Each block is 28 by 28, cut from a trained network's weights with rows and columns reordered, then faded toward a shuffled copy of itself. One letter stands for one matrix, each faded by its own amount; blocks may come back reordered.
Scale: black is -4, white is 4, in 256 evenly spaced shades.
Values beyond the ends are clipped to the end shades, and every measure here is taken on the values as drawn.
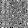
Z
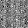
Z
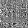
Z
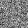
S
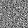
S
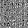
Z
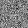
S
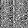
Z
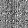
Z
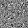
S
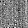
Z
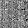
Z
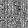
Z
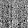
Z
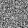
S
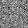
S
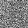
S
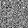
S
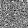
S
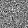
S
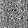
Z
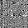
Z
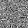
S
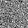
S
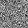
S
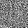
S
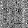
Z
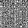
Z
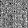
Z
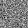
S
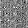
Z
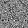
S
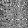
Z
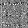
Z
